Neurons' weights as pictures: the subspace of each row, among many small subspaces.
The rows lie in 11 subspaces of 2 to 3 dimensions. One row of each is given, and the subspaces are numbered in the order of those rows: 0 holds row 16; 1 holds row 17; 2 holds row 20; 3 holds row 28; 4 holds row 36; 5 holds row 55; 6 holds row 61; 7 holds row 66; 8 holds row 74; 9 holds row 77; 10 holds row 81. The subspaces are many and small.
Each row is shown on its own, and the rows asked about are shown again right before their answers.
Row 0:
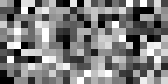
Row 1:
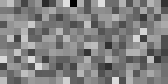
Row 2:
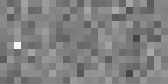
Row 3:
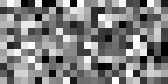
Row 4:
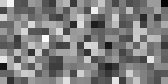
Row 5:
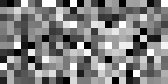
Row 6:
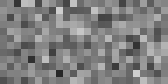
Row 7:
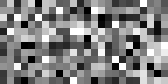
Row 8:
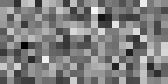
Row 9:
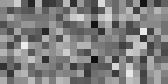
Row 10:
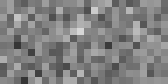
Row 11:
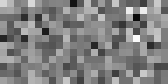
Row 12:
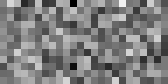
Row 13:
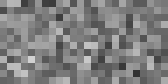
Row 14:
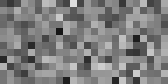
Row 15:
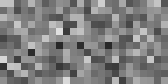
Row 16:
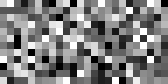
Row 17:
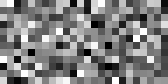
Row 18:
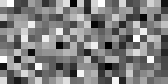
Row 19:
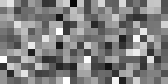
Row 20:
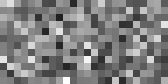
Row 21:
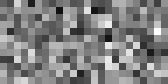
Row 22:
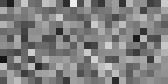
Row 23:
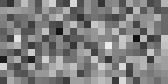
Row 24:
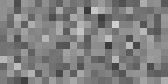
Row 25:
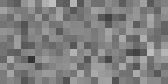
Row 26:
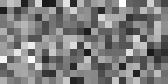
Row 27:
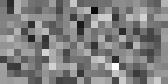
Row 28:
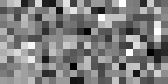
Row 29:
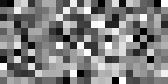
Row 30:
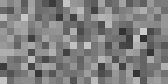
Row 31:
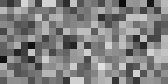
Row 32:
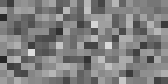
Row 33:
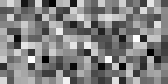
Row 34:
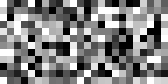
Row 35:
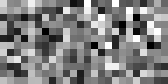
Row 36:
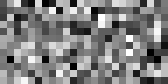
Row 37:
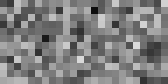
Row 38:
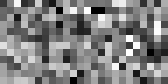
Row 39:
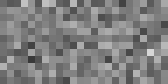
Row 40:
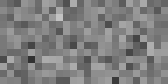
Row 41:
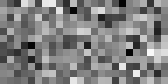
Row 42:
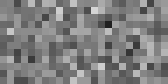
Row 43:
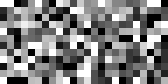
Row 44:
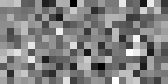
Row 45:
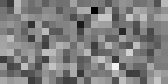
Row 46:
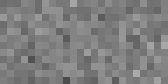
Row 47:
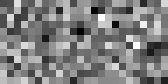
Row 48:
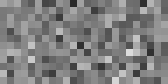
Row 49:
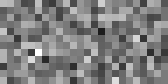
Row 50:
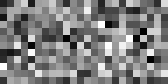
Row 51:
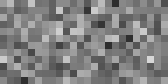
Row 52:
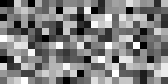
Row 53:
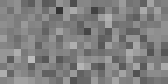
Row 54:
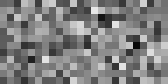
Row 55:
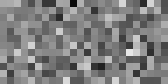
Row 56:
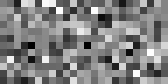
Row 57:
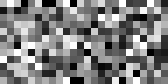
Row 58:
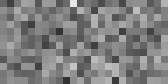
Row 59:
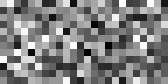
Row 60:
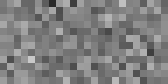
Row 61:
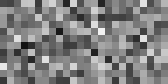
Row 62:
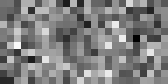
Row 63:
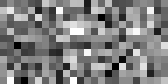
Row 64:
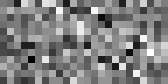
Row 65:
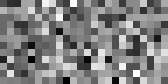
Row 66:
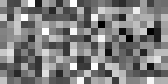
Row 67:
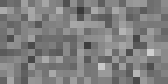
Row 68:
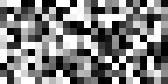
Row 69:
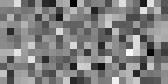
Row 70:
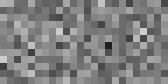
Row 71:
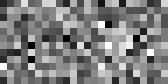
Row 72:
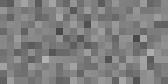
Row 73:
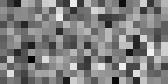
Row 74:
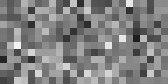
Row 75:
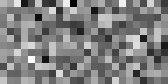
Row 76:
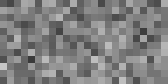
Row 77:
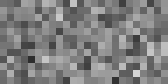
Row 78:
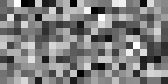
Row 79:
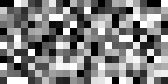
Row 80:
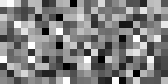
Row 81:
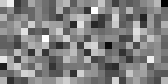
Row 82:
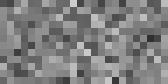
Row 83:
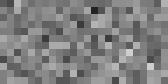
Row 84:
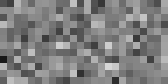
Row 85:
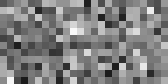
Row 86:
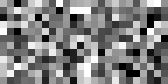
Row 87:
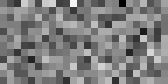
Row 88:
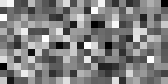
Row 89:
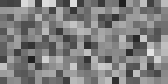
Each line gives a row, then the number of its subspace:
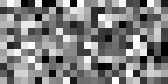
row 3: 10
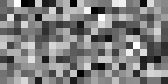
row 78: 10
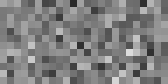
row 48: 5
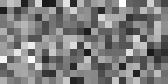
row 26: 3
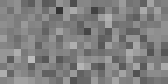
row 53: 5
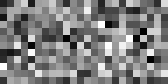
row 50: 4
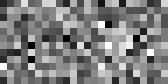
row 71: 4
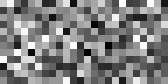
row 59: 3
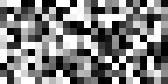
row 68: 0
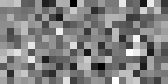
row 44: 5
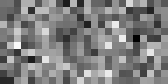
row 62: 8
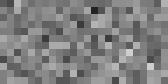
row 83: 10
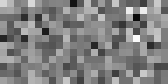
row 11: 2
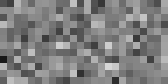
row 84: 1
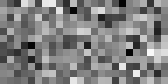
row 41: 3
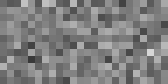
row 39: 4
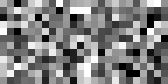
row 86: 6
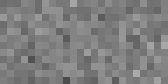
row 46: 2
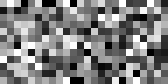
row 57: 3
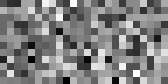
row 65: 2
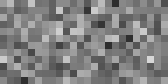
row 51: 7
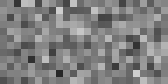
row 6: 1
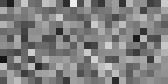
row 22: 1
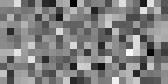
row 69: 5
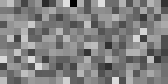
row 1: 1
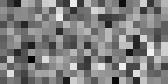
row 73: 9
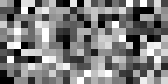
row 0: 8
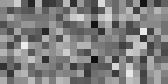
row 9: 6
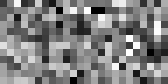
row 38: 3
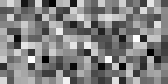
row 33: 0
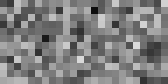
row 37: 8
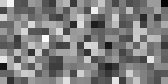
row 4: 10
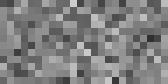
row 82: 4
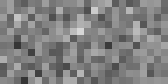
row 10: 8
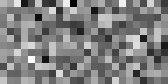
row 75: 1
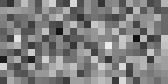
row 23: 0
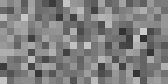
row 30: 7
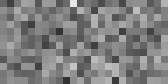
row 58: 7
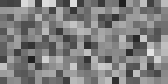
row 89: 7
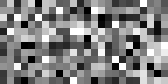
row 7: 6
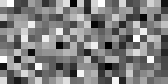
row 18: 1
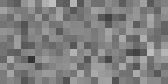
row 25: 9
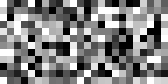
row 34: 4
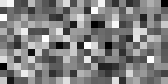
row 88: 10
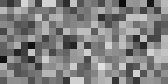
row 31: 3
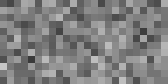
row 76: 0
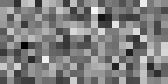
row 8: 6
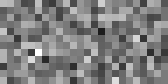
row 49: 6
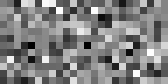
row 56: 4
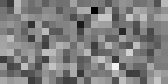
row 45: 10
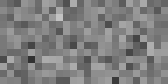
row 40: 9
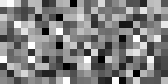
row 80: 2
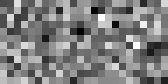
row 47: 8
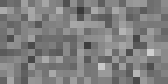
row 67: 10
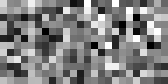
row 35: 2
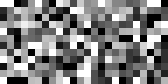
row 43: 6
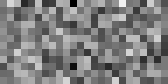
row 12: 7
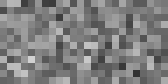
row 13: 2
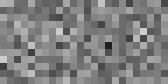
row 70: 7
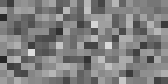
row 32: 2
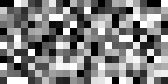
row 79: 6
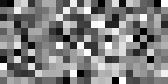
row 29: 4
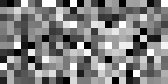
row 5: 4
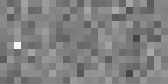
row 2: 8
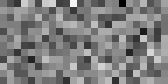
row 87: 7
